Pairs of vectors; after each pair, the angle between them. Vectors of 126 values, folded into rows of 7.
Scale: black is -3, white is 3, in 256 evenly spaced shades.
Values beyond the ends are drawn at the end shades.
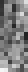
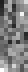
nearly parallel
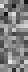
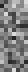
nearly opposite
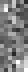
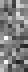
partly opposed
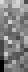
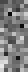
partly opposed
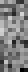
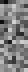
partly opposed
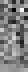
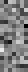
partly opposed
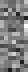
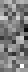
partly opposed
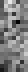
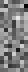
orthogonal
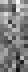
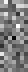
partly aligned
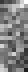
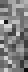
partly aligned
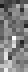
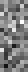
partly opposed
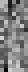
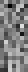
partly aligned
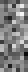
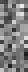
nearly parallel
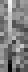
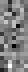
partly opposed
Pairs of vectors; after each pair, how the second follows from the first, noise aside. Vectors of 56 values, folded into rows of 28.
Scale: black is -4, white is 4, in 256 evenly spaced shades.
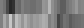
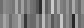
shuffled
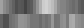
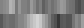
reversed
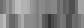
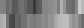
reversed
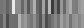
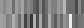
reversed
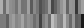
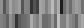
shuffled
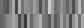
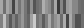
reversed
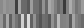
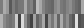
shuffled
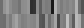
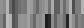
wrapped around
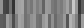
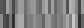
wrapped around
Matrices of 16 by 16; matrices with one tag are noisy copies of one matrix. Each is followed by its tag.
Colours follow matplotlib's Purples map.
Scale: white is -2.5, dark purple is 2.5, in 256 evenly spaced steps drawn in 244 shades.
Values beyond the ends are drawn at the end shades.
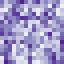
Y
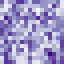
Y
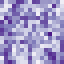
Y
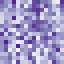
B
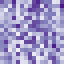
B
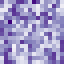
Y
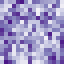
Y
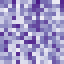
B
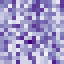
B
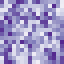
Y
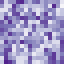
Y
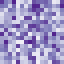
B
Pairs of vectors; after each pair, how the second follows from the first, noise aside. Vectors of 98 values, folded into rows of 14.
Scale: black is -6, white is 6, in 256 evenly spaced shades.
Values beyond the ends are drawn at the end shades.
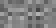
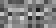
scaled up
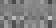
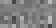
sign-scrambled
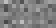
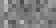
sign-scrambled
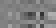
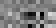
scaled up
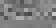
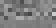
copied
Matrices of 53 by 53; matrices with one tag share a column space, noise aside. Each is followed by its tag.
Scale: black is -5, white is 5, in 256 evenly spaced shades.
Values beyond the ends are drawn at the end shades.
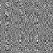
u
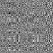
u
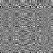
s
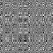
u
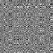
s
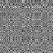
s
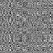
u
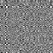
s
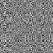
u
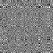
s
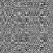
u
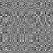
u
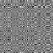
s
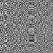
u
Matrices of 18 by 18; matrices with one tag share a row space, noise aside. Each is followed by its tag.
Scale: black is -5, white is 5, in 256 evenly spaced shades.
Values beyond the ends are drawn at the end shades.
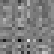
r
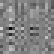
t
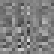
r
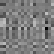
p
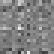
r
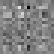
r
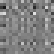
p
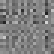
p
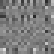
p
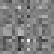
r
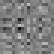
r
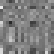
t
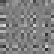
p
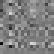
t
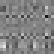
p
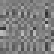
p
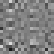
t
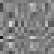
t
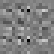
r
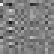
t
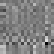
p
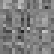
r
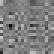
t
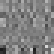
p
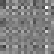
p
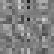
r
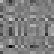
t
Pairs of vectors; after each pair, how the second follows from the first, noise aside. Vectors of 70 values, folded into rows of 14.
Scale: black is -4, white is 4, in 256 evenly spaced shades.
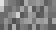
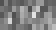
shuffled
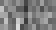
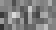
shuffled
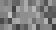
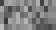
wrapped around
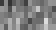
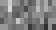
reversed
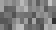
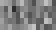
shuffled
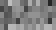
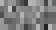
shuffled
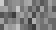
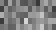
wrapped around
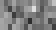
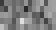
reversed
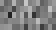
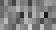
reversed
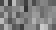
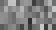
reversed
